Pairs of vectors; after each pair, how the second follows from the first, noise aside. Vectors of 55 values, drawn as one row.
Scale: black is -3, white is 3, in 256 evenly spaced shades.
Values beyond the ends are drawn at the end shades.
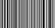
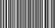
negated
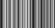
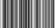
negated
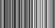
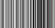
negated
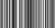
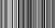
sign-scrambled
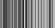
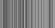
shrunk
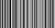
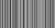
shrunk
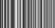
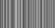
shrunk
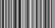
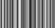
negated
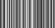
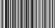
negated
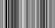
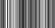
negated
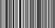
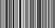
copied
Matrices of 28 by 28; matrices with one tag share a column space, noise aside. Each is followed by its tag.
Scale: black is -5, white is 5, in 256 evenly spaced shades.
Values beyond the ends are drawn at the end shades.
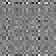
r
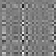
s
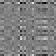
r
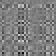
s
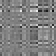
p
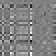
s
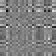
p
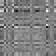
p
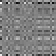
r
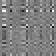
p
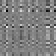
p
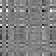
p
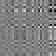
p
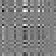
p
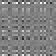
r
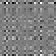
r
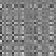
s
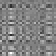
s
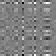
r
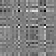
p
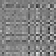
s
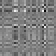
p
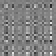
s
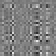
s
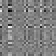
p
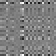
r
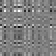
p
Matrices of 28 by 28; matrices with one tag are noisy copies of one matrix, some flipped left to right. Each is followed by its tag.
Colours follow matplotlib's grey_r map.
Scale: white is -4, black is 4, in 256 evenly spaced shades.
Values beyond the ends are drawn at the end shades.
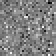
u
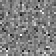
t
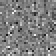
t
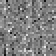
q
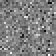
u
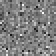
t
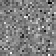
u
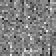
q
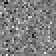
u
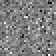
u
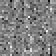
q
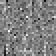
q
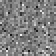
t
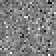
u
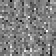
q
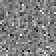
t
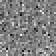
t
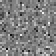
t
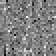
q
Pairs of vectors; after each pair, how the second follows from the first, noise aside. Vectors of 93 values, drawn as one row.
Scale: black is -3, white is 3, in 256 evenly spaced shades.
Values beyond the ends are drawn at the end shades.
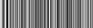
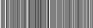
partly zeroed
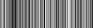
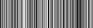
reversed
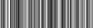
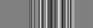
partly zeroed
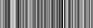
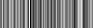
reversed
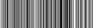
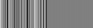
partly zeroed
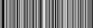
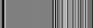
partly zeroed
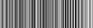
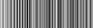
reversed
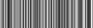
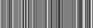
partly zeroed
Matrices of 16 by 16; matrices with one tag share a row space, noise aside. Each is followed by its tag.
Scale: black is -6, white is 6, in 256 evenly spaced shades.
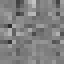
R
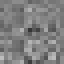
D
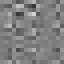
R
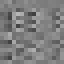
R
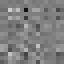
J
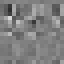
R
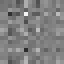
J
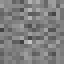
D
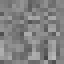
D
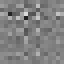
J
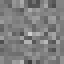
D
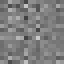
J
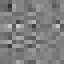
R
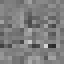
D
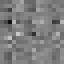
R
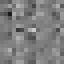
R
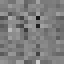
J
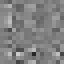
R
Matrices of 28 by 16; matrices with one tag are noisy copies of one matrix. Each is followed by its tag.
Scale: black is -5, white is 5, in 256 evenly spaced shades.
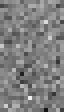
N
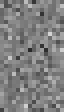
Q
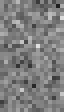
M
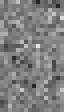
M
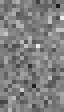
M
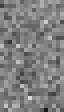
N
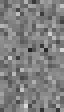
Q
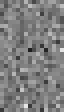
Q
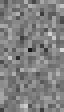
Q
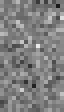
M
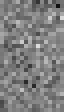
M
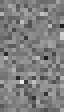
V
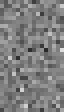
Q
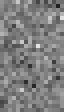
M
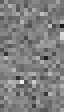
V
